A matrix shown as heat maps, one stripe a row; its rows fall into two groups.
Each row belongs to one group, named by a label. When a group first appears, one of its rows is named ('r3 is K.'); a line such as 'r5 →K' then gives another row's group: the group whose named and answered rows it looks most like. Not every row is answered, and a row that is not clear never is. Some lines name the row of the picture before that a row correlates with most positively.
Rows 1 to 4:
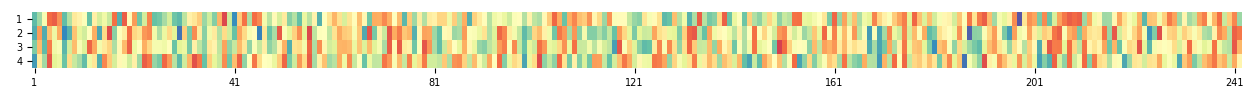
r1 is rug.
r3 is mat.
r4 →mat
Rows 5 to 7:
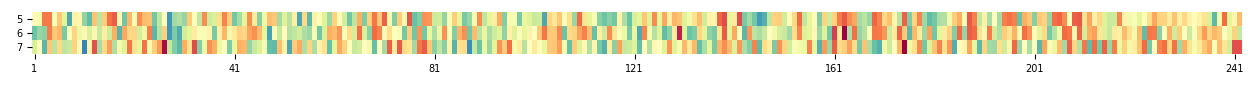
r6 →rug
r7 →mat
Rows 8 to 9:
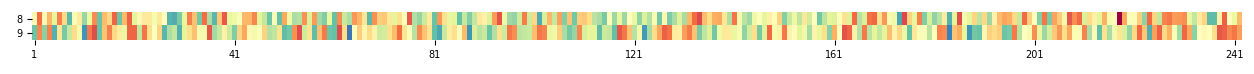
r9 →mat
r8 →rug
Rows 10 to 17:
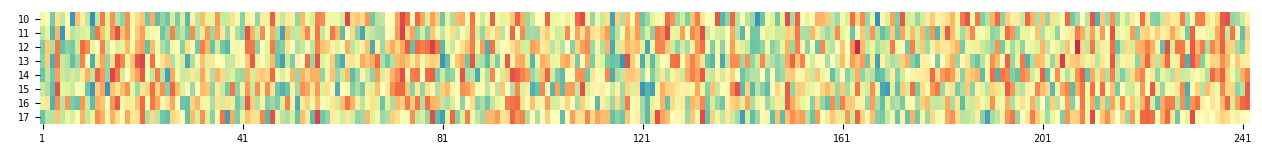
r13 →mat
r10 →mat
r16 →mat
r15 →mat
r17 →mat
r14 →mat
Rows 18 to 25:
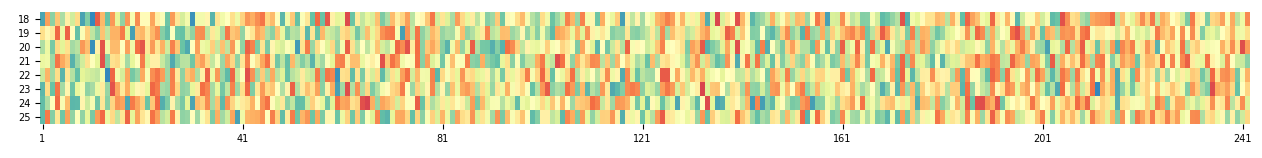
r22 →mat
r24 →rug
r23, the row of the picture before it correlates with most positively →15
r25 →mat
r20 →mat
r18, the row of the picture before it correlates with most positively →15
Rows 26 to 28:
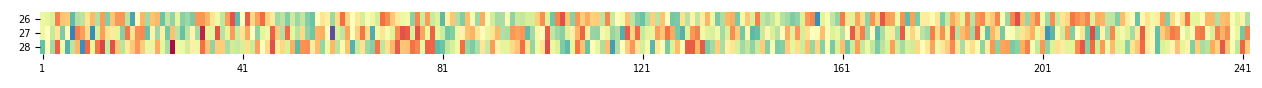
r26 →rug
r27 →mat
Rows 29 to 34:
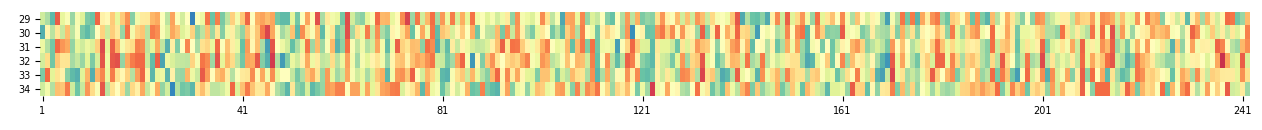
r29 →mat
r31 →mat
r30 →mat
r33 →mat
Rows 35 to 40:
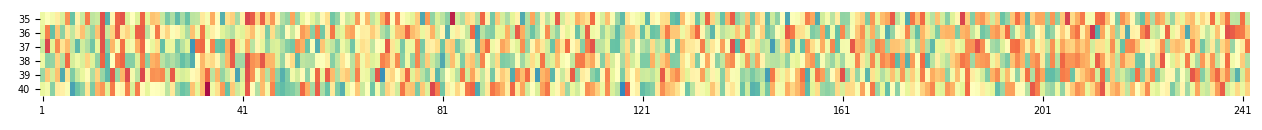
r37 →rug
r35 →rug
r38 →rug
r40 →mat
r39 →mat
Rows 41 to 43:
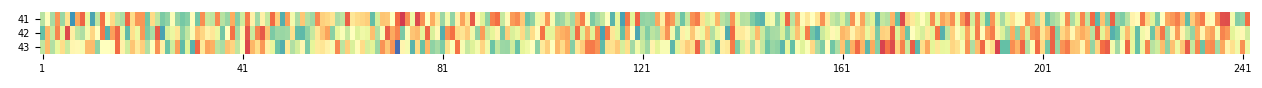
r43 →rug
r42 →rug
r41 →mat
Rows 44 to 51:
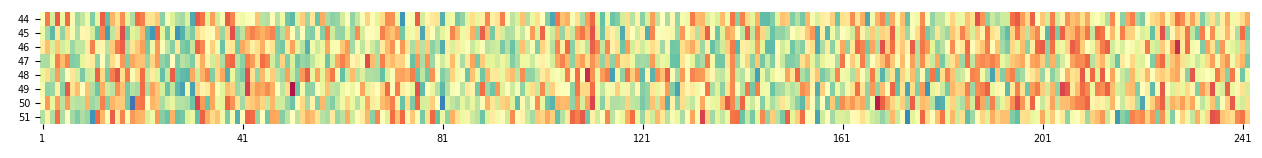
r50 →rug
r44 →rug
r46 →rug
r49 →rug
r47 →rug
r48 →mat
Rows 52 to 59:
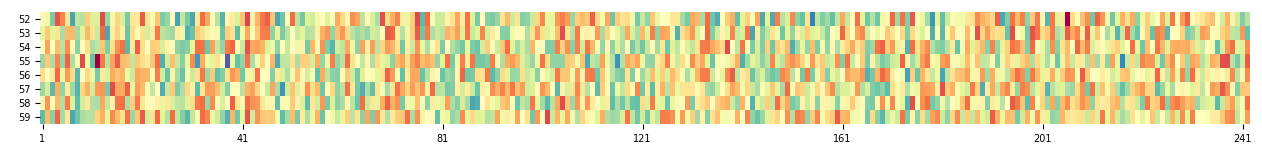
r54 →rug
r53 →rug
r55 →mat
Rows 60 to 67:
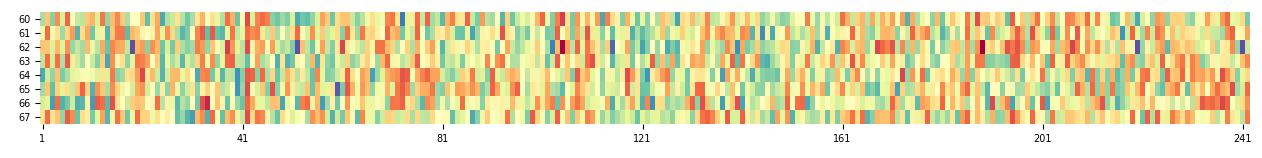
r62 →rug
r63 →rug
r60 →rug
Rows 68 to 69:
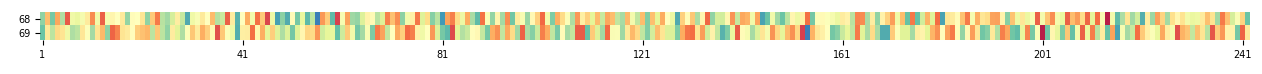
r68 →rug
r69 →mat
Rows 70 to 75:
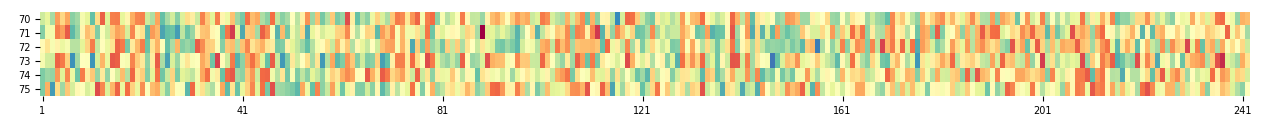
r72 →rug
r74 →rug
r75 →mat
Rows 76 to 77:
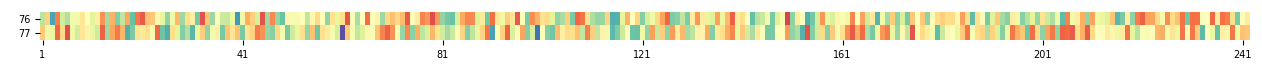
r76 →mat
